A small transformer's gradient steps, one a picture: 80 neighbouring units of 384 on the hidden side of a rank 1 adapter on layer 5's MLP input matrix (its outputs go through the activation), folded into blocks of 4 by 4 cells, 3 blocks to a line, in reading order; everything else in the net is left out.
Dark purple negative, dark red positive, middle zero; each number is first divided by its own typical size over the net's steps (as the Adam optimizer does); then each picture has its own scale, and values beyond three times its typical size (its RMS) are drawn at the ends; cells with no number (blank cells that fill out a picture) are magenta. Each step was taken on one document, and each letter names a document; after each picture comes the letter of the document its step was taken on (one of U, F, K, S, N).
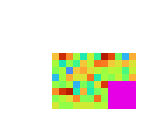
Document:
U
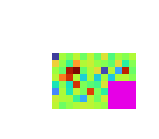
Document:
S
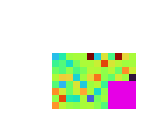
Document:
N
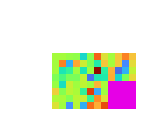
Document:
S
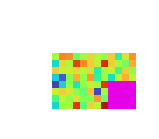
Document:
U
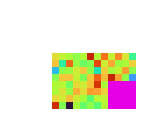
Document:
N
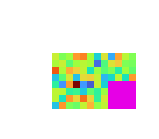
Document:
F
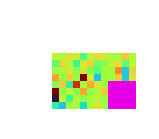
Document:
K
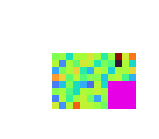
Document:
U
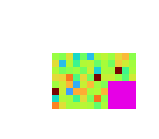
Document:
K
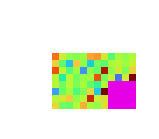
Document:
S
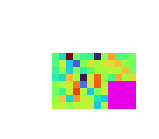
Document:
F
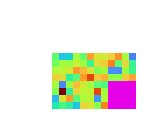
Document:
U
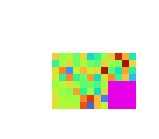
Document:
S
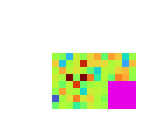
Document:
K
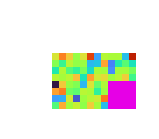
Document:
U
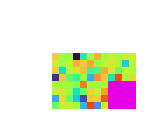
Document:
S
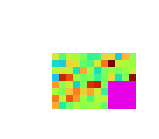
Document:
N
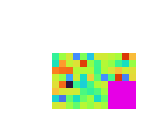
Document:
F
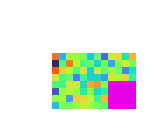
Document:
N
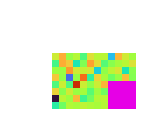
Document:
K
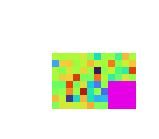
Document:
S
